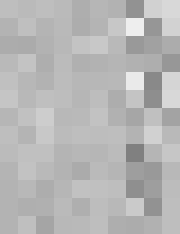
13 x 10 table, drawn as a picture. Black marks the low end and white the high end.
The centre is the calmest part. A vertical seam about 70% of the way across splits the table, and the left part is calmer. Overall the values sit about 70% of the way up the scale.
